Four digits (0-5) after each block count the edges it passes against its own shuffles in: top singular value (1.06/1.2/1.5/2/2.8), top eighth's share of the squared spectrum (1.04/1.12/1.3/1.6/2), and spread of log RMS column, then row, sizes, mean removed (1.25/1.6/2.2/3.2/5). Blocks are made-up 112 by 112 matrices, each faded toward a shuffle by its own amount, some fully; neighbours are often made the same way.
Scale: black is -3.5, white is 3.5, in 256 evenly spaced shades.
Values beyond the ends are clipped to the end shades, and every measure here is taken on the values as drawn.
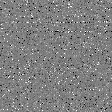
3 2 0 1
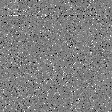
3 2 0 1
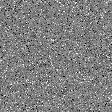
0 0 0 0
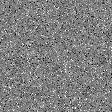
1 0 0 0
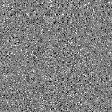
4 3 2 1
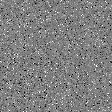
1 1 1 0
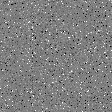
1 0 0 0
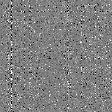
3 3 3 2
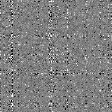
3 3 4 3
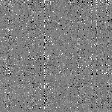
3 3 3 2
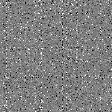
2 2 2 2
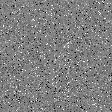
1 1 1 0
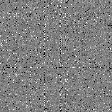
2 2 3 2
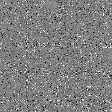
1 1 1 2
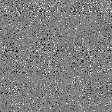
2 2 2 2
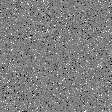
0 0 0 0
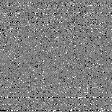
2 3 2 3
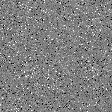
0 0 0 1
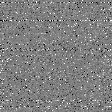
2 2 1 2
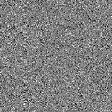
4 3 2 2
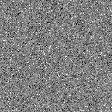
3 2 1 1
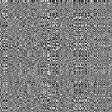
5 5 4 4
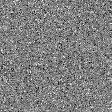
3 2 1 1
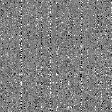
2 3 4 2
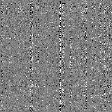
3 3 4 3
